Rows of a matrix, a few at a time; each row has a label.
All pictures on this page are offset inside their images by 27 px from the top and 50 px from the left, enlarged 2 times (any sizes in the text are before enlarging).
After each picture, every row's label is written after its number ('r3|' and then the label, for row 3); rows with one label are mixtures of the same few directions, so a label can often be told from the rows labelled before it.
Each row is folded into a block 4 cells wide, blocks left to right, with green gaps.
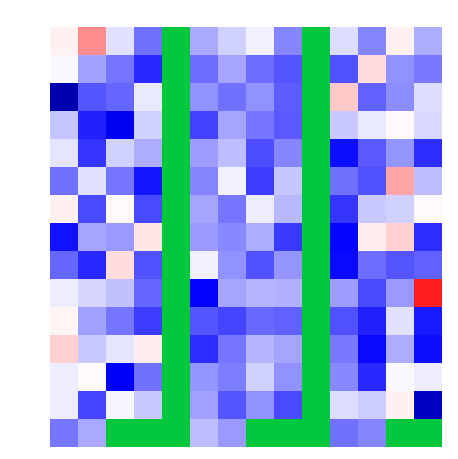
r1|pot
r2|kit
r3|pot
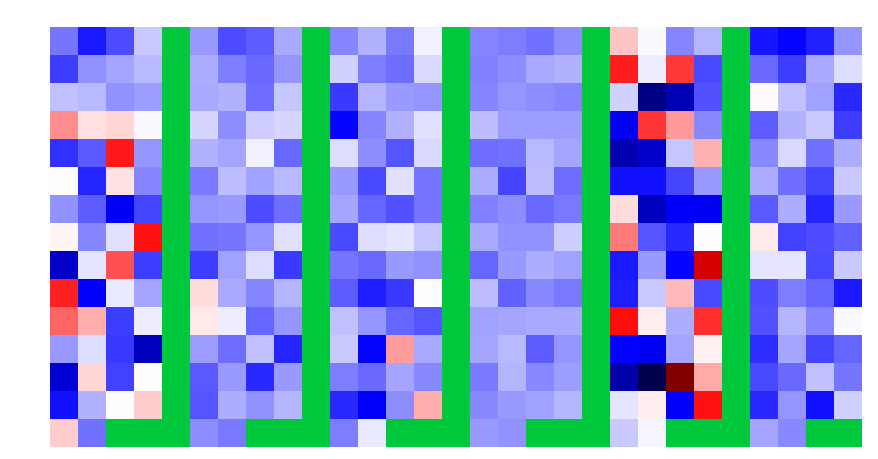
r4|kit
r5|kit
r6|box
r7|kit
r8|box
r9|pot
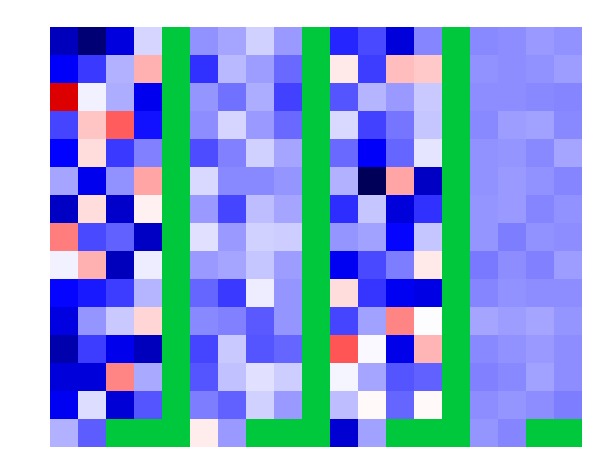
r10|pot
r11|kit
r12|kit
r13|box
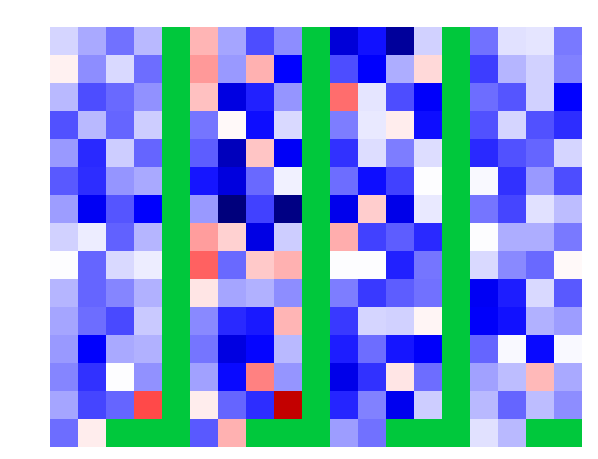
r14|box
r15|box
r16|pot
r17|kit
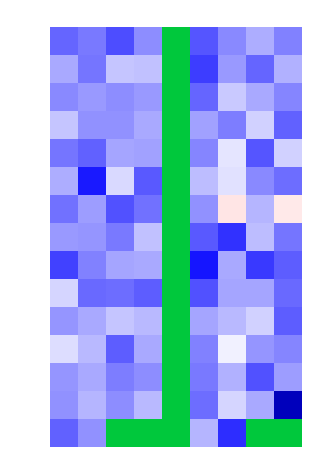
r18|kit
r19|box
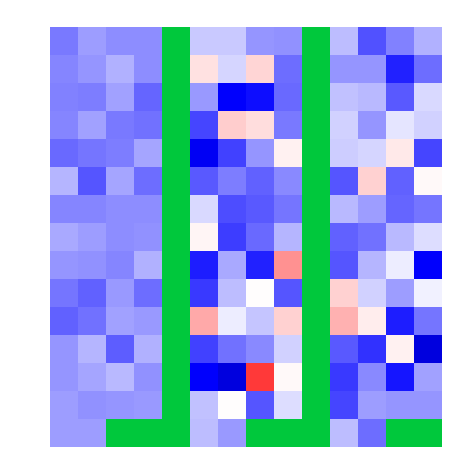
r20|kit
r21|box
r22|kit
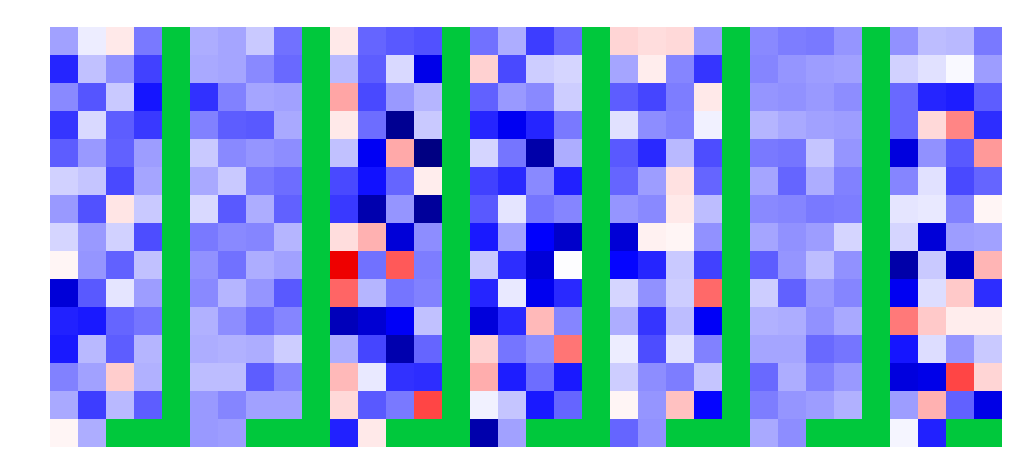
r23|kit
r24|pot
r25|box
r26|kit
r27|pot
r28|kit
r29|box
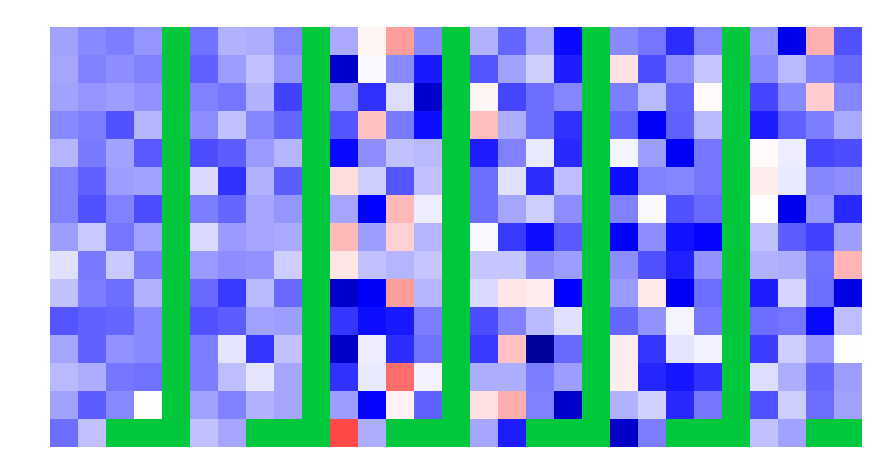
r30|box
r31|kit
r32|kit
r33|box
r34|kit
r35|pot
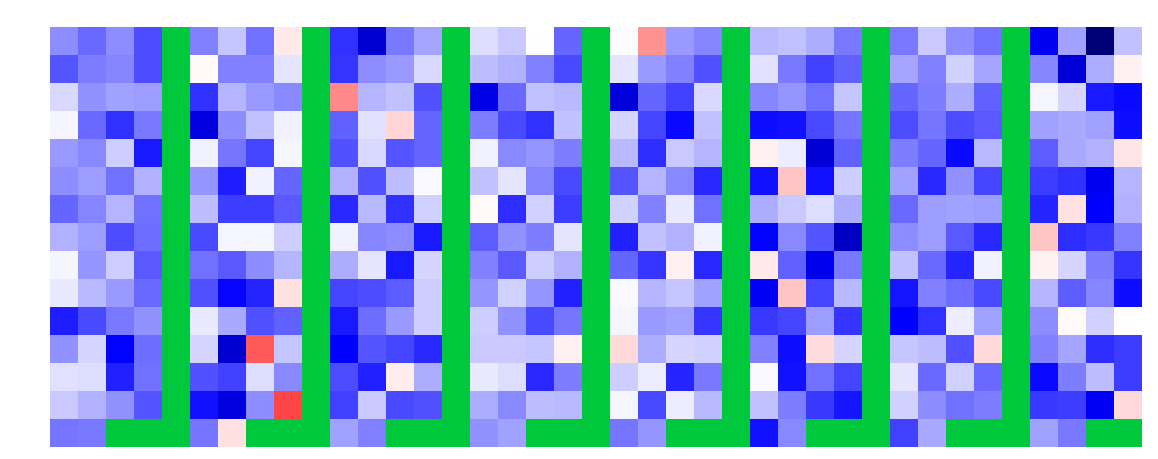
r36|box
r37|box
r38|pot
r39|pot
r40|pot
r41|kit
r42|kit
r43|pot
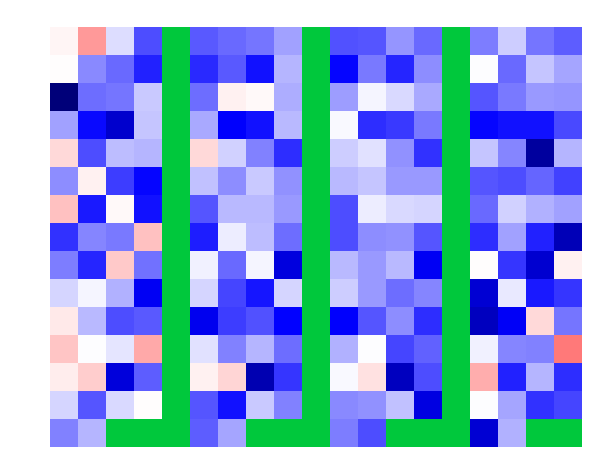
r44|pot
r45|box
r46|box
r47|kit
